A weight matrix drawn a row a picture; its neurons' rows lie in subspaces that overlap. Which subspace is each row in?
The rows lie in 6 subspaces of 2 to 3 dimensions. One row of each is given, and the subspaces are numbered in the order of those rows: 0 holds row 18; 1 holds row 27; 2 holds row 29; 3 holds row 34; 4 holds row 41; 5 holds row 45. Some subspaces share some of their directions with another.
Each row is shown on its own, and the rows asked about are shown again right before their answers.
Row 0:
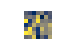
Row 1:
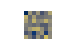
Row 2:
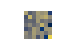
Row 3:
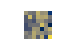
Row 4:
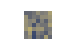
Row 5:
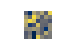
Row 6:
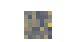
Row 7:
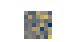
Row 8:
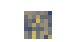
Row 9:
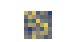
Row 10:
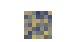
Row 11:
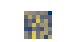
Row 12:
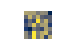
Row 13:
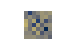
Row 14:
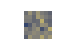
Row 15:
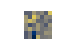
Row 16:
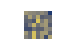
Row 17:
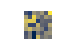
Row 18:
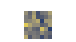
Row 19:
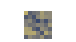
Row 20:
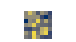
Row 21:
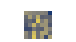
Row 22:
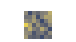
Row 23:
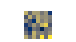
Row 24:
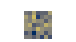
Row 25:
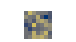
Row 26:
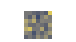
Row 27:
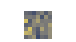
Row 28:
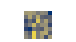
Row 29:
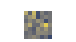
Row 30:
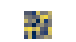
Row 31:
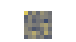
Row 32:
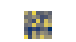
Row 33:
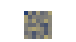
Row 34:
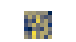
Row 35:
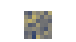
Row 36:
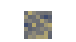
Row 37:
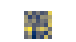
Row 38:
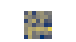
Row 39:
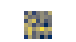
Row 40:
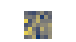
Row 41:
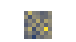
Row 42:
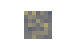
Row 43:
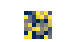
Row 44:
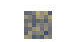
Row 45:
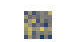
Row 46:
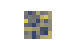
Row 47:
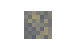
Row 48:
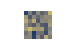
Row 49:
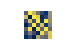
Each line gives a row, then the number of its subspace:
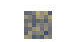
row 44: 3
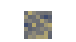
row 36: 0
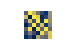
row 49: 4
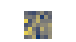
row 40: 1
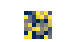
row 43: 3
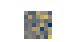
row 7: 0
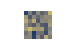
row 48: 2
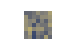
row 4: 3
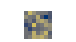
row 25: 0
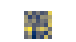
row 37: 4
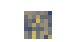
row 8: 1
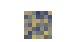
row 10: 3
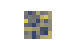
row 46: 5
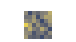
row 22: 0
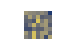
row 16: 1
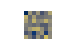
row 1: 2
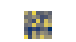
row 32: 5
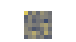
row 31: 2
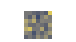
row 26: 3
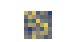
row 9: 2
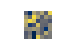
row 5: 4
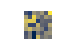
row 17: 4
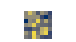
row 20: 5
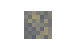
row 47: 4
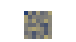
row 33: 2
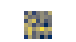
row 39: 5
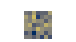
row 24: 2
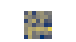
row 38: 5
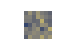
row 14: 0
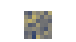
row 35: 4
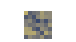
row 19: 2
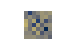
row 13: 4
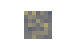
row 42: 2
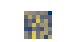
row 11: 1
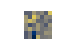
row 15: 4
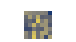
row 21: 1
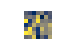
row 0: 1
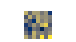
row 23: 5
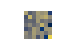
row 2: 0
